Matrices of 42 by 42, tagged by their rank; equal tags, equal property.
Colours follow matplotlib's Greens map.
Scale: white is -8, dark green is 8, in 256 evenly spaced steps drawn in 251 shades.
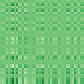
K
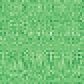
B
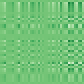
K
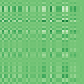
K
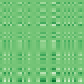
K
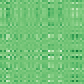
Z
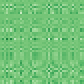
Z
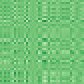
Z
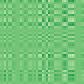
K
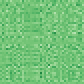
B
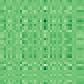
Z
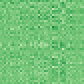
B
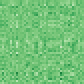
B
